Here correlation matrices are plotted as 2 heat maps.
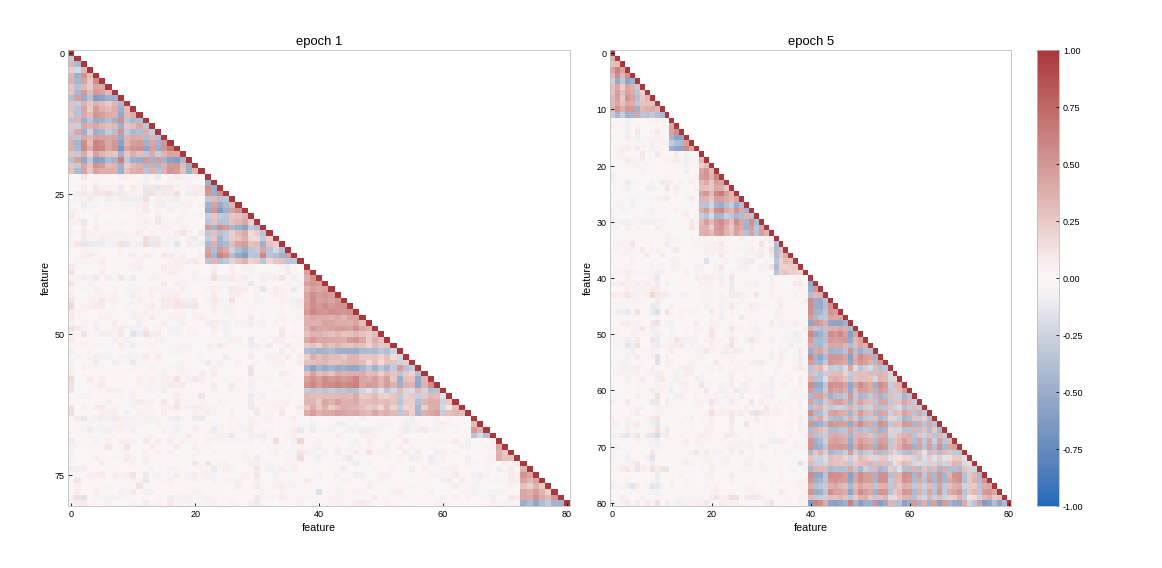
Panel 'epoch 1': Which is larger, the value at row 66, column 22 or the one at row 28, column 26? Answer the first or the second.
the second
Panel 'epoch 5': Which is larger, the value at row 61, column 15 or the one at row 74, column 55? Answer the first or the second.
the first
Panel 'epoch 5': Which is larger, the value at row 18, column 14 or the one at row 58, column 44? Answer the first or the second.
the second
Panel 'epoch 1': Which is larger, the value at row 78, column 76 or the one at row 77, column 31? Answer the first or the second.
the first
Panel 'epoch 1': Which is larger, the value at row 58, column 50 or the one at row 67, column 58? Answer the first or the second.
the first
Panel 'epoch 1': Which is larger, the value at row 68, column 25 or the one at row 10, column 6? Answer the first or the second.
the second
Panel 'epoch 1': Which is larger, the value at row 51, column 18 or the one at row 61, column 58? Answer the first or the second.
the second
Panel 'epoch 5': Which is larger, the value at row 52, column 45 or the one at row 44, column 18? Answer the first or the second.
the first
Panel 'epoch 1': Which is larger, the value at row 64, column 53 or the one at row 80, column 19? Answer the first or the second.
the second
